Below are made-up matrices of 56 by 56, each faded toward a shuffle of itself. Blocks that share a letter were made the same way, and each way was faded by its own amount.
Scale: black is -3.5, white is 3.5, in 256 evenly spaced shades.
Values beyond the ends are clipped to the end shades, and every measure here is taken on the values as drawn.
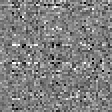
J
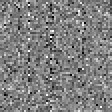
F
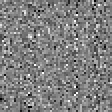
F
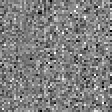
F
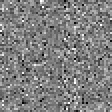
F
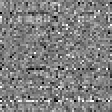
J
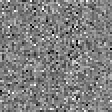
F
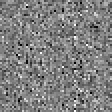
F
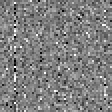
F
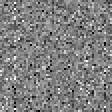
F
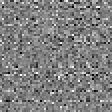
J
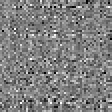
J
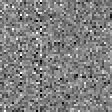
F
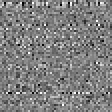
J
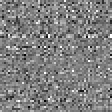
J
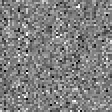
F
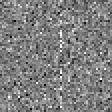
F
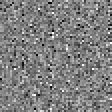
F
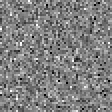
F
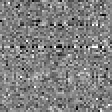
J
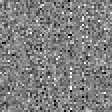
F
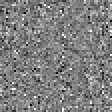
F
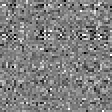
J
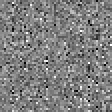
F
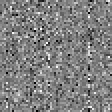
F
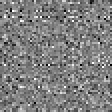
J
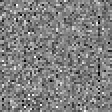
F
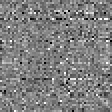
J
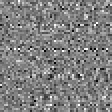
J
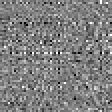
J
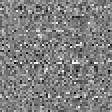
J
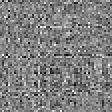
J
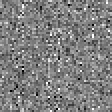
F
